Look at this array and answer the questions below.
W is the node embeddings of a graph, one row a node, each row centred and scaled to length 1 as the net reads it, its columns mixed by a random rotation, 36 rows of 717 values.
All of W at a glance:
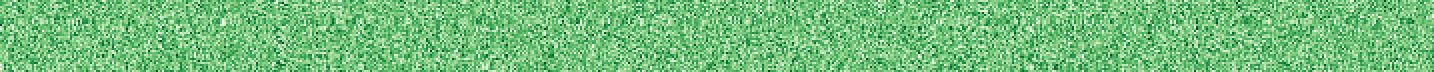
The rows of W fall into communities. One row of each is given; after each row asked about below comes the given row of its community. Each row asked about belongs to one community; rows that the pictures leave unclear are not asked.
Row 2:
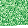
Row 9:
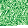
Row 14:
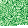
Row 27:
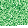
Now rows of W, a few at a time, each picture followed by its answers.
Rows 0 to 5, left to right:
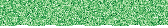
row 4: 2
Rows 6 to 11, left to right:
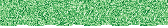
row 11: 9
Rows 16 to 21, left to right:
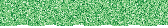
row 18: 14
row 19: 27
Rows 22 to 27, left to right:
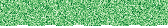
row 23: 27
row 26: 14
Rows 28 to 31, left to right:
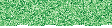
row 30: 2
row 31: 14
